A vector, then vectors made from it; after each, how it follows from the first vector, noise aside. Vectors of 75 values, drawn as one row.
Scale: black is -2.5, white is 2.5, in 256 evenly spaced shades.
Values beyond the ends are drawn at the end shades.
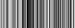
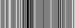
partly zeroed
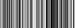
wrapped around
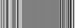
partly zeroed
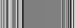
partly zeroed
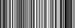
wrapped around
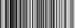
wrapped around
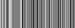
partly zeroed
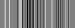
partly zeroed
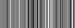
partly zeroed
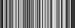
wrapped around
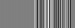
partly zeroed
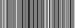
partly zeroed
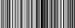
wrapped around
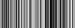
wrapped around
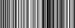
wrapped around
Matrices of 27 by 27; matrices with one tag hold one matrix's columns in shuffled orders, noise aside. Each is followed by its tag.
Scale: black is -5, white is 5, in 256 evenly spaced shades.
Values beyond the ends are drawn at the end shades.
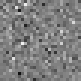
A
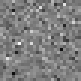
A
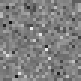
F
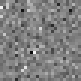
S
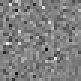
A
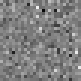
S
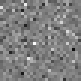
A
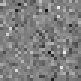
S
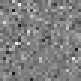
A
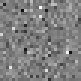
S
